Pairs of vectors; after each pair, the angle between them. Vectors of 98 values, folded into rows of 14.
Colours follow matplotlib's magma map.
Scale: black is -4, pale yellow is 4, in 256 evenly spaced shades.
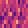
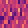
nearly parallel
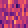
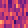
nearly opposite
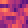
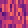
orthogonal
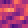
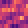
nearly parallel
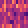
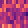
nearly parallel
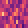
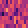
nearly opposite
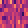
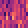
orthogonal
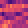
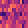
partly aligned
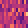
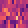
orthogonal
